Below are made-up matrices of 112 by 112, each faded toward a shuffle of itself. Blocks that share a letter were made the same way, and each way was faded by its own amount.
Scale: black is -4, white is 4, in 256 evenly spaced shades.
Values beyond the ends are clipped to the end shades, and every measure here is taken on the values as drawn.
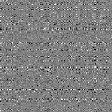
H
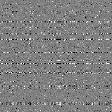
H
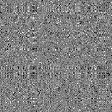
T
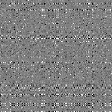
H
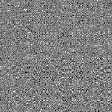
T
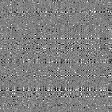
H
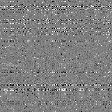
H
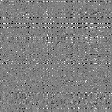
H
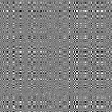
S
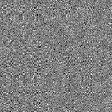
T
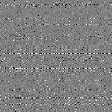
H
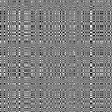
S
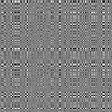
S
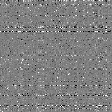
H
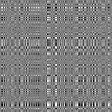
S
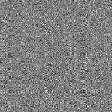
T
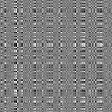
S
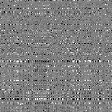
H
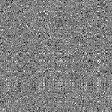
T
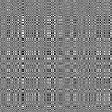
S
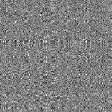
T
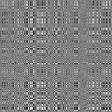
S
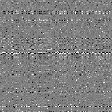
H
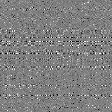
H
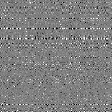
H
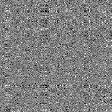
T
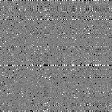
H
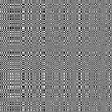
S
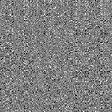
T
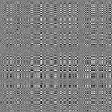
S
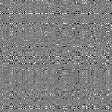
H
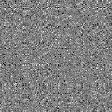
T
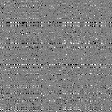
H
